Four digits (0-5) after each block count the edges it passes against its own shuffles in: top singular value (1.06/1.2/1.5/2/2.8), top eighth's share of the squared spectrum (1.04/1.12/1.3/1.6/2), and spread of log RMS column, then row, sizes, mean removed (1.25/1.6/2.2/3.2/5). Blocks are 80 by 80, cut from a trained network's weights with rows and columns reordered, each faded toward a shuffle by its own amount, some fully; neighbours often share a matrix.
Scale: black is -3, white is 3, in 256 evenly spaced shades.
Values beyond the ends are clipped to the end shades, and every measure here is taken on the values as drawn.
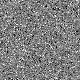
0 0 0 0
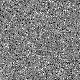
0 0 0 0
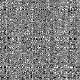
3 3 1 3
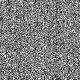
2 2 0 1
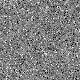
1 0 0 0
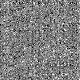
2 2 0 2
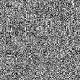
3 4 1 1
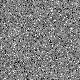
0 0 0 0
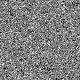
0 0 0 0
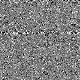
2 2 0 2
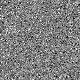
0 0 0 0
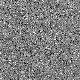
1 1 0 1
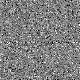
2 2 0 1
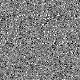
2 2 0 2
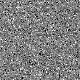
1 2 0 2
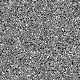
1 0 0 0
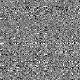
3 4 2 3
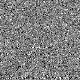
2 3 0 2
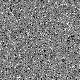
1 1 0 0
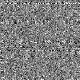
3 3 1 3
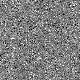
2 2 1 0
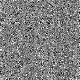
2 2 2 1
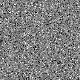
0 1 0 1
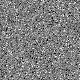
1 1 0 0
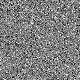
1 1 0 0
